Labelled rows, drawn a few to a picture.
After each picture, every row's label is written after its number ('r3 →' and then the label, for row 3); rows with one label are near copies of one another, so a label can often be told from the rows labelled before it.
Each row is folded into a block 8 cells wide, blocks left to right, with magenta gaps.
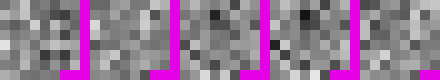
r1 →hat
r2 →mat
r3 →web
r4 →web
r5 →mat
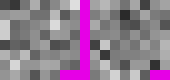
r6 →mat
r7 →web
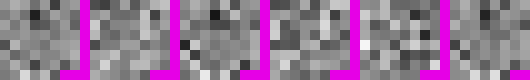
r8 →web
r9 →mat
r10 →web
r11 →mat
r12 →hat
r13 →web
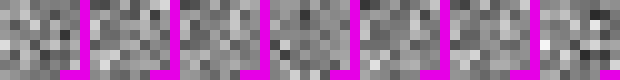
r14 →hat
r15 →mat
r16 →mat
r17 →web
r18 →mat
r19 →mat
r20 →hat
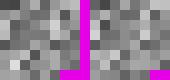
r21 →mat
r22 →mat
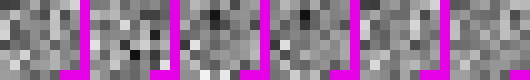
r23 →mat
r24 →hat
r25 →web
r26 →web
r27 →mat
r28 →mat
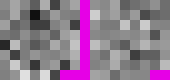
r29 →web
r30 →hat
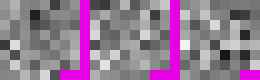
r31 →web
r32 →mat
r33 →hat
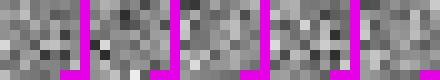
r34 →hat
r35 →web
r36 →mat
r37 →hat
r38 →mat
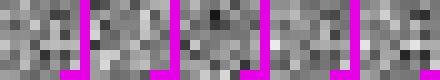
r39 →hat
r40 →mat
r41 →web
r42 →hat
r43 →hat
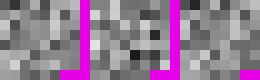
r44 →mat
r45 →hat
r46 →mat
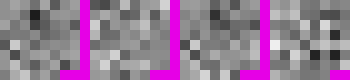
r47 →web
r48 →mat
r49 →web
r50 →hat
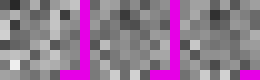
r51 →mat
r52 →web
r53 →web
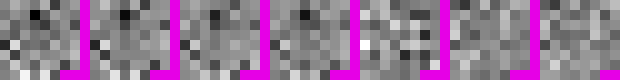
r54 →web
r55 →web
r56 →web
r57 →web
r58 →hat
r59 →mat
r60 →mat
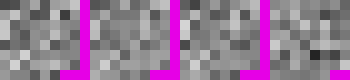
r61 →mat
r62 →mat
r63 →mat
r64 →hat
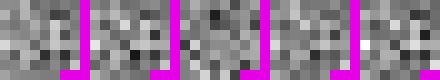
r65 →hat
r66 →hat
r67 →web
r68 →hat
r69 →hat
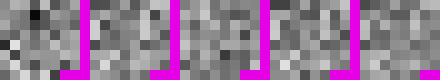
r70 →web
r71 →mat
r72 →hat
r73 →mat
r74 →mat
